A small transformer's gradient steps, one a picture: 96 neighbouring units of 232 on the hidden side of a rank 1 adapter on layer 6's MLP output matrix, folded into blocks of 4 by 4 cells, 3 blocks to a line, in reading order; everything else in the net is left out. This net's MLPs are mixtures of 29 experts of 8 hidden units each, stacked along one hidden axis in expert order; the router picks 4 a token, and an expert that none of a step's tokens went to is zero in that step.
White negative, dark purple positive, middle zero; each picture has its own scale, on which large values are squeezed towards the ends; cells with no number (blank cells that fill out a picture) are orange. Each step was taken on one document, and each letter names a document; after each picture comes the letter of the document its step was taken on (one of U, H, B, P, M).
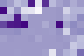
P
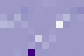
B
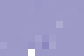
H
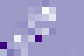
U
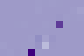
H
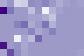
U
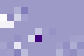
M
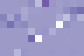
P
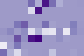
U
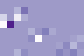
M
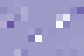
B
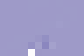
H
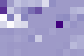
P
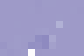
H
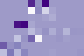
U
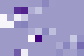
M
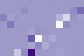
B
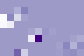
M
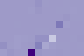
H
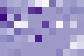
P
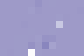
H
